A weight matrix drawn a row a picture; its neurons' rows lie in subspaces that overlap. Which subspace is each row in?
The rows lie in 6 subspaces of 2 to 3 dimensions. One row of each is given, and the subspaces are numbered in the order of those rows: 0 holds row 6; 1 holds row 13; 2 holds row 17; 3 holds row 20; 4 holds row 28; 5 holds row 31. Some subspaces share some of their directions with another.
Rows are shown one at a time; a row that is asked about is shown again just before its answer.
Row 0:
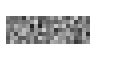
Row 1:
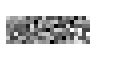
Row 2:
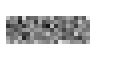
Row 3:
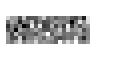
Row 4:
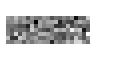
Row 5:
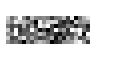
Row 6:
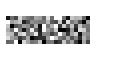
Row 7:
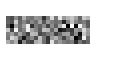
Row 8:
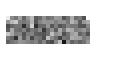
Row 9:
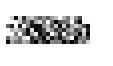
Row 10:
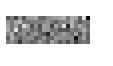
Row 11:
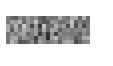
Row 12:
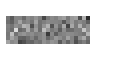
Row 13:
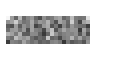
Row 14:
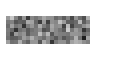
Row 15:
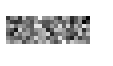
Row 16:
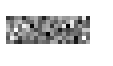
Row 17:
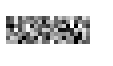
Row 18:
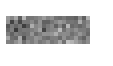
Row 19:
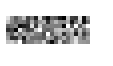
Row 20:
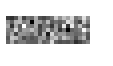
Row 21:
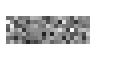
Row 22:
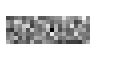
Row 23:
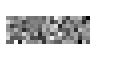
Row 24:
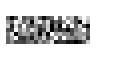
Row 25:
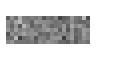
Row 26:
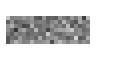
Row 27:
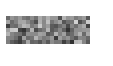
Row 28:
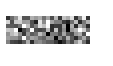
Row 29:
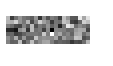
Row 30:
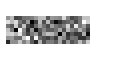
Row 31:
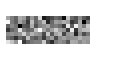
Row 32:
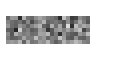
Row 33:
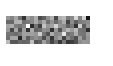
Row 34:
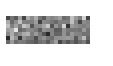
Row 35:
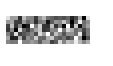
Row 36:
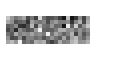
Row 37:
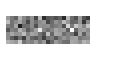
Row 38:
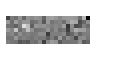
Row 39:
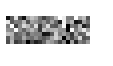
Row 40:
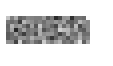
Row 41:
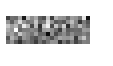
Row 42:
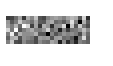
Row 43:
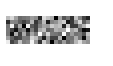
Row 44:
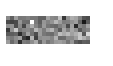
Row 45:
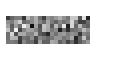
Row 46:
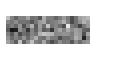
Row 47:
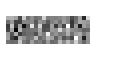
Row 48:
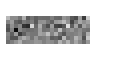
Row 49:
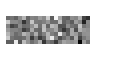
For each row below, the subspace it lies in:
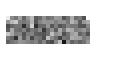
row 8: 1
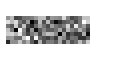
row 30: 1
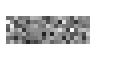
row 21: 5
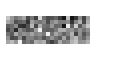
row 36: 5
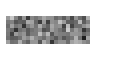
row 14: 3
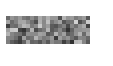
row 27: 4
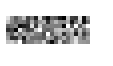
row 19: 5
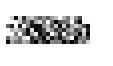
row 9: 1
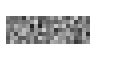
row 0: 4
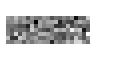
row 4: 4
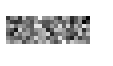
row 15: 1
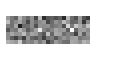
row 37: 5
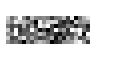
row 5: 4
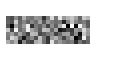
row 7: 2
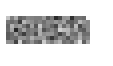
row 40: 0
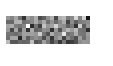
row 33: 3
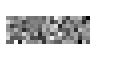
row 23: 0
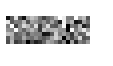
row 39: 5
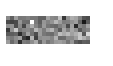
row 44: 1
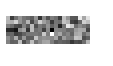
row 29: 3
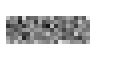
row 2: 2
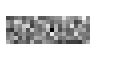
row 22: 3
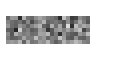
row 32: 1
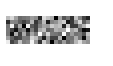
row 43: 3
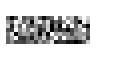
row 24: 3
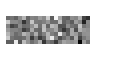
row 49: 0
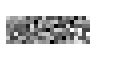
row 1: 4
